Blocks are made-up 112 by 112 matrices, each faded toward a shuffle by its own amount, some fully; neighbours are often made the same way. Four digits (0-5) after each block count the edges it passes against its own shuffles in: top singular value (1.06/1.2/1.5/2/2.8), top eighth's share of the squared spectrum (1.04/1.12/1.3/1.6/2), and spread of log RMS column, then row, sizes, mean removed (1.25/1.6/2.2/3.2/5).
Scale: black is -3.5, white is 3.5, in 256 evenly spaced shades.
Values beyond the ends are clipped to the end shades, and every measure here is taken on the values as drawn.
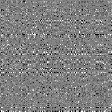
5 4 3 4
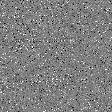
3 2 0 1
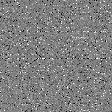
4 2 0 1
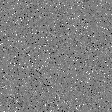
0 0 0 0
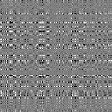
5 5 4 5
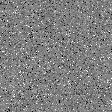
2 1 0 0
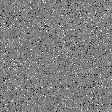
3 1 0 1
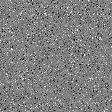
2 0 0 0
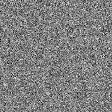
3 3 1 1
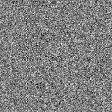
3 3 1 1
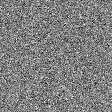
0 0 0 0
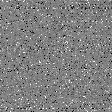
3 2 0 1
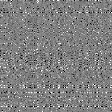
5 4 2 3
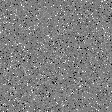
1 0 0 0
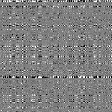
5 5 3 4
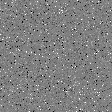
2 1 0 0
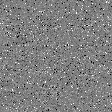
3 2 0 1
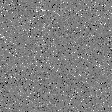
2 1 0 0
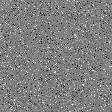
2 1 0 0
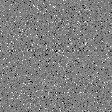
3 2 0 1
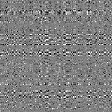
5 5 3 4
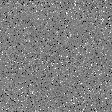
2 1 0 0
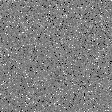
2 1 0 0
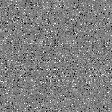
4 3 1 2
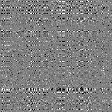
5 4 3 4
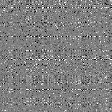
5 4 2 3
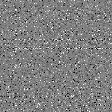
4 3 1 2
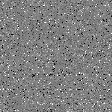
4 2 1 1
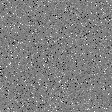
0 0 0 0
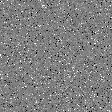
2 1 0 0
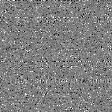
4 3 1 2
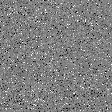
2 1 0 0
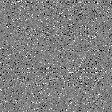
4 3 1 2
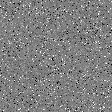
0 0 0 0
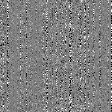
2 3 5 0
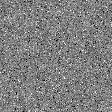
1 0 1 0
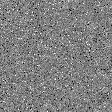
0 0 0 0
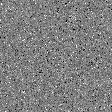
0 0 0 0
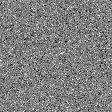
0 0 0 0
